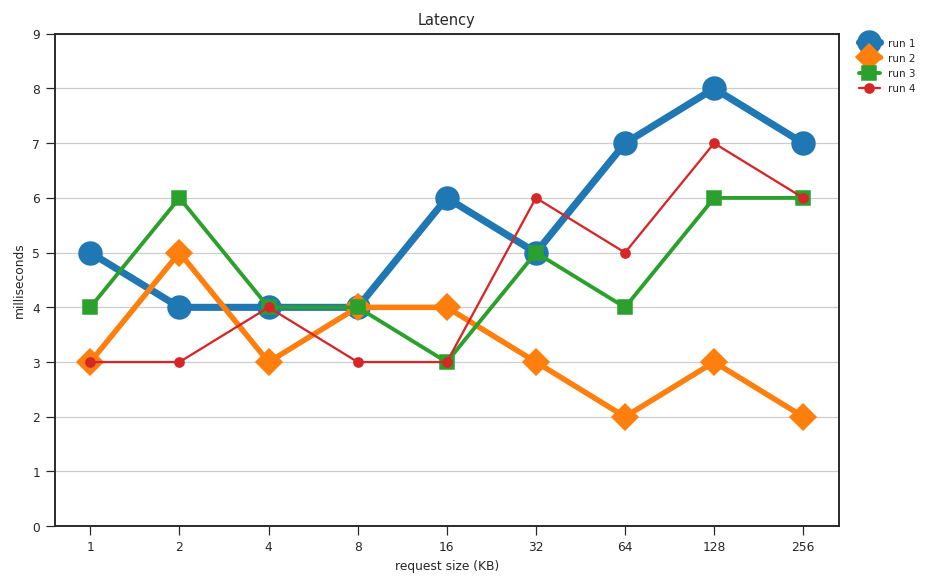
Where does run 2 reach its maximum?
2
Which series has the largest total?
run 1
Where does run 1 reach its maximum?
128
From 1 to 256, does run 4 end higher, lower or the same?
higher
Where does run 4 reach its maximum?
128
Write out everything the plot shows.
Title: Latency
x-axis: request size (KB), ticks 1 2 4 8 16 32 64 128 256
y-axis: milliseconds, ticks 0 1 2 3 4 5 6 7 8 9
Legend: run 1, run 2, run 3, run 4
Values:
run 1: 5 4 4 4 6 5 7 8 7
run 2: 3 5 3 4 4 3 2 3 2
run 3: 4 6 4 4 3 5 4 6 6
run 4: 3 3 4 3 3 6 5 7 6
